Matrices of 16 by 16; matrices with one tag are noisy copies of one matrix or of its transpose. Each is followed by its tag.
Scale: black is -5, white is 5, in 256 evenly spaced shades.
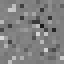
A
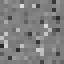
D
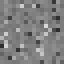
D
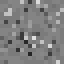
A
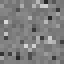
D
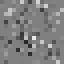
A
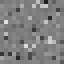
D
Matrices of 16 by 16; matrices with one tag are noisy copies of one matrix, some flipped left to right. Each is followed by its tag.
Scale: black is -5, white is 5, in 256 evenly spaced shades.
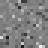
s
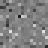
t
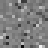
s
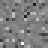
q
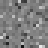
s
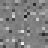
q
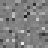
q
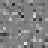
q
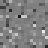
t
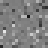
t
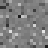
t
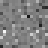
t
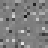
q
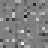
q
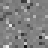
s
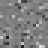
s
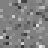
s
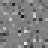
q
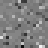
s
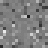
t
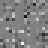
q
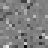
s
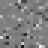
s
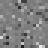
s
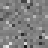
s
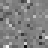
s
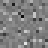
q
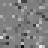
s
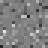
t
